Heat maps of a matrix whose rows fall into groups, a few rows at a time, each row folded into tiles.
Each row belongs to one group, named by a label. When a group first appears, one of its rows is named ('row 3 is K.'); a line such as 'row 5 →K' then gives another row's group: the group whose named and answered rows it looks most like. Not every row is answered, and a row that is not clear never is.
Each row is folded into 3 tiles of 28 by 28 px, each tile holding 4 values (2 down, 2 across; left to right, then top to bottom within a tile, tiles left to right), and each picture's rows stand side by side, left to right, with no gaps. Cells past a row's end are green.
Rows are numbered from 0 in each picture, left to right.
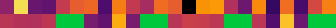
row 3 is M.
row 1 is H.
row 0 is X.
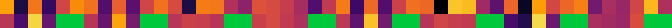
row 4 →M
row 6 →H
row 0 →M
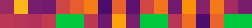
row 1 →M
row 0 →X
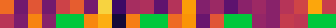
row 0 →M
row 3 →H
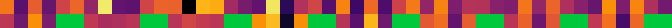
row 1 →X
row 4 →M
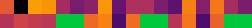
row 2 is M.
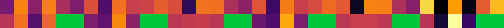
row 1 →H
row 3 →H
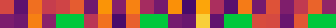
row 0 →H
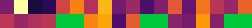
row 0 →X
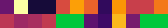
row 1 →H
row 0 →X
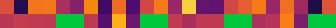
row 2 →X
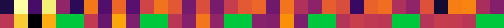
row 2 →M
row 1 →M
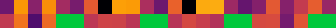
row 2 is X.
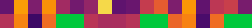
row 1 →X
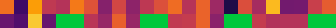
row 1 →M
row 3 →X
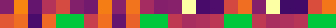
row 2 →X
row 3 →X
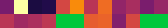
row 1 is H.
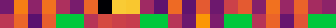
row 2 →M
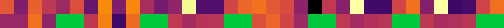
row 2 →X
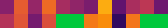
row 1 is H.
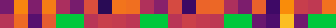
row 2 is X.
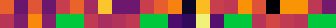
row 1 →X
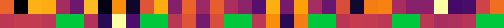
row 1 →M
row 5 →X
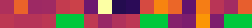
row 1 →X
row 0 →X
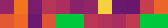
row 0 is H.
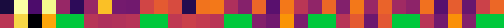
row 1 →X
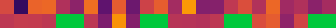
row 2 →X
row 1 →M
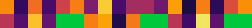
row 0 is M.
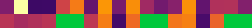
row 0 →X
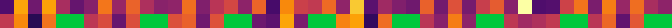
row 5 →M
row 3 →H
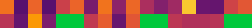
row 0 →M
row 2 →X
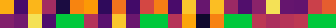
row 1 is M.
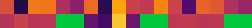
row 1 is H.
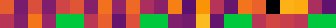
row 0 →M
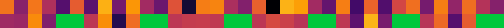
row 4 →M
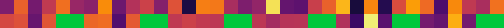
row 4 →M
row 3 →X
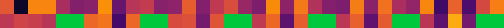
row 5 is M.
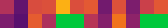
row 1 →M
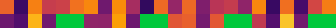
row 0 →H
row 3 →M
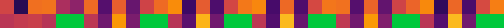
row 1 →M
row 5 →M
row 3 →M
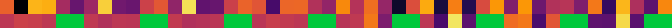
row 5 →M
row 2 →X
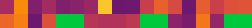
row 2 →H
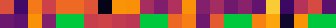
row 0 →H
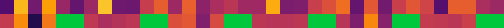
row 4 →M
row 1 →X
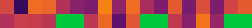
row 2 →M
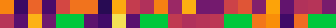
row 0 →M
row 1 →H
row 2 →X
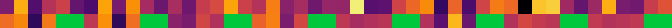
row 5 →M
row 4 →X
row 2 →H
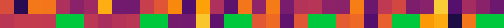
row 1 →X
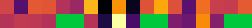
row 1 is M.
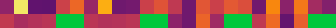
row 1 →X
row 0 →X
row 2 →H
